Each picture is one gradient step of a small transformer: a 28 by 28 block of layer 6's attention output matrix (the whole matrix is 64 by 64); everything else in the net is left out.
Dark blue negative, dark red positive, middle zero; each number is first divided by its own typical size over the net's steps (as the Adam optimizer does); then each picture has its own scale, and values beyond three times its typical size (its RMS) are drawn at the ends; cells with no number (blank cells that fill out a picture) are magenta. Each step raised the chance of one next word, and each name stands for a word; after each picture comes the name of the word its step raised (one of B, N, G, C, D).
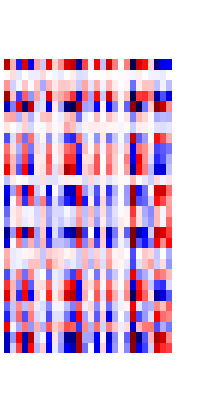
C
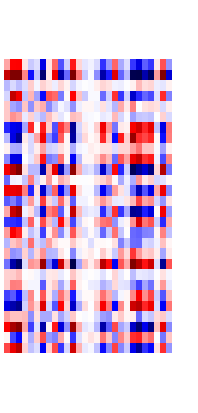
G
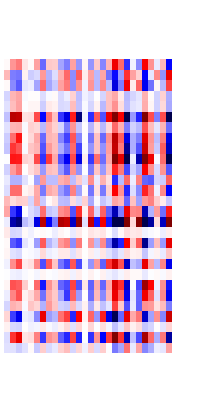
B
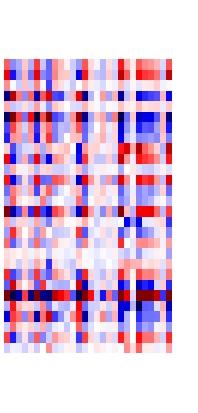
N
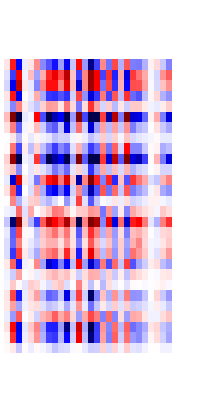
B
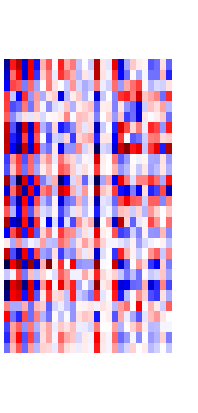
G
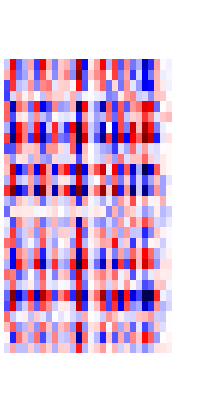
G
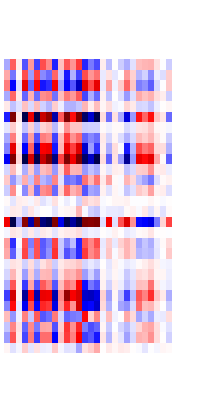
B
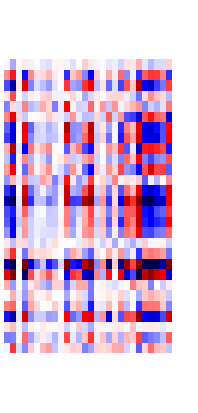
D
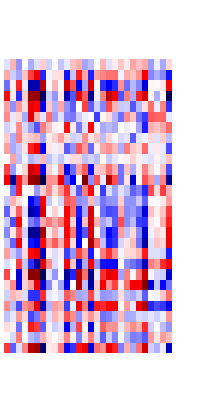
D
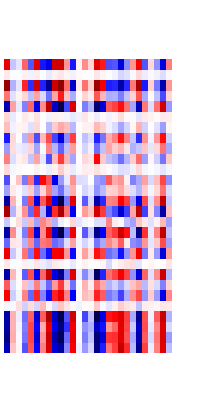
C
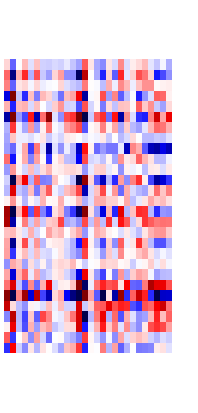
N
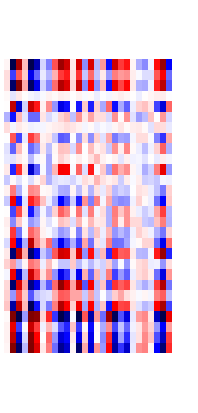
C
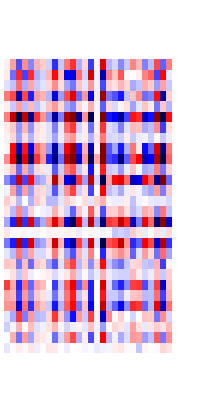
B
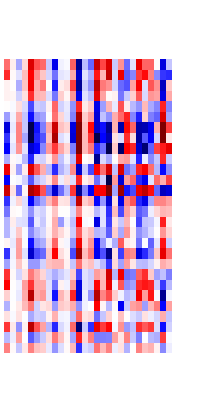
G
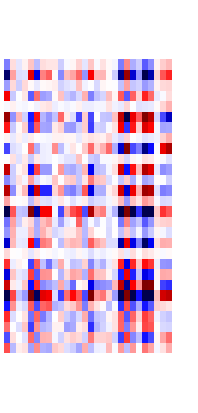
N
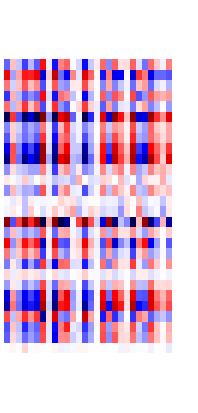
B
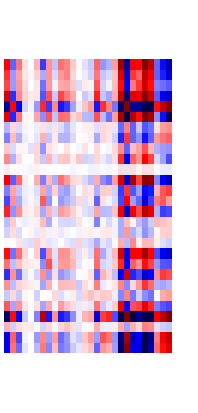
C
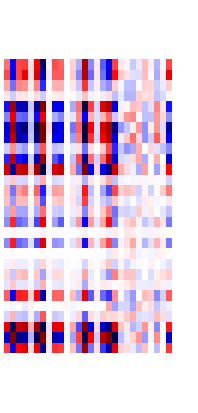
G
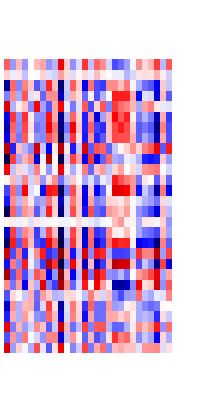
D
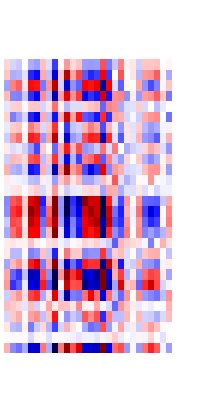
D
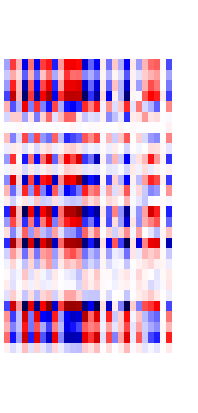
C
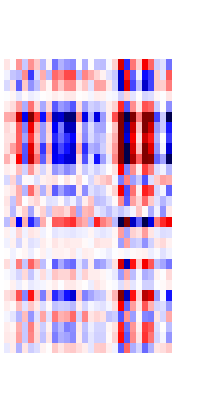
B
